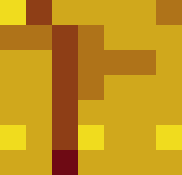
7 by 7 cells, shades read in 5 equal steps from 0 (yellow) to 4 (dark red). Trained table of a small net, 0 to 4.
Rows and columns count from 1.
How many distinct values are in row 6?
3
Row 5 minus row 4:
0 0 0 -1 0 0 0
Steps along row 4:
same up down down same same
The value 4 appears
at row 7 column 3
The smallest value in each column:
0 1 1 0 1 1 0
